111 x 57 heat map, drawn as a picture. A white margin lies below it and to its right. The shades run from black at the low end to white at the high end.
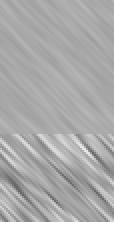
Mirror symmetry: none. Odd rows or columns: none. Grain: diagonal, down to the right. Seam: horizontal, 60% of the way down, the top part calmer. Histogram: heavy tails on both sides. Slope: none.
